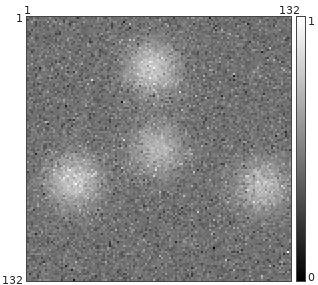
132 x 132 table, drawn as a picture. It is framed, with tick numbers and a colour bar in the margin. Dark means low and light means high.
Slope: none. Seam: none. Bumps: four. Odd rows or columns: none. Average level on the scale: 50%.
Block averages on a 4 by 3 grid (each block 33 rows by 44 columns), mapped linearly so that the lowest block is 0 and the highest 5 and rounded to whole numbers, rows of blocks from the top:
0 4 0 / 0 3 0 / 5 2 4 / 0 0 0
